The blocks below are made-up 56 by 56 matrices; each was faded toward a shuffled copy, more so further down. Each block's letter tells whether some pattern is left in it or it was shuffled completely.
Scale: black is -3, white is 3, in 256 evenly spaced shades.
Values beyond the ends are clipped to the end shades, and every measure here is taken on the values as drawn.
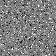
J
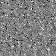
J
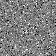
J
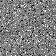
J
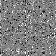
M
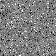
J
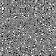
M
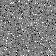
J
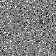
M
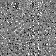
M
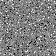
J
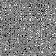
M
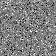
J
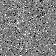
J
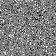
J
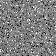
J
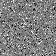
J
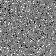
J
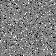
J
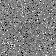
J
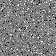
J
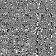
M
